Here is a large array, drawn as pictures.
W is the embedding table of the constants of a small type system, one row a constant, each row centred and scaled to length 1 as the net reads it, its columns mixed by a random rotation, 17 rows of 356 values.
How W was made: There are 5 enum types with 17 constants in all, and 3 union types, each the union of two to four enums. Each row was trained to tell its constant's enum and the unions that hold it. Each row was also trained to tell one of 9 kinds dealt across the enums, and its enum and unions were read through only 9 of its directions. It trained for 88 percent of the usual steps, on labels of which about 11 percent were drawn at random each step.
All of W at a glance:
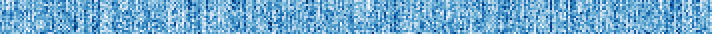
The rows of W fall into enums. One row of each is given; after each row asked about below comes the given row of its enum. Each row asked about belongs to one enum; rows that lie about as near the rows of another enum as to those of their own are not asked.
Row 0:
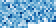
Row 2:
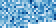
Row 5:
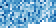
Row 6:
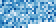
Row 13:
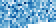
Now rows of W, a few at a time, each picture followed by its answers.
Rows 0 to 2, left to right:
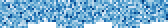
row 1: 13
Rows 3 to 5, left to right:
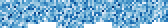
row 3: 0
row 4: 13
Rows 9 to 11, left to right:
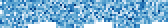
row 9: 0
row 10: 0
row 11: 13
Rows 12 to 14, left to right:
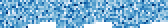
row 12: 13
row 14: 13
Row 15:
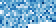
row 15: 0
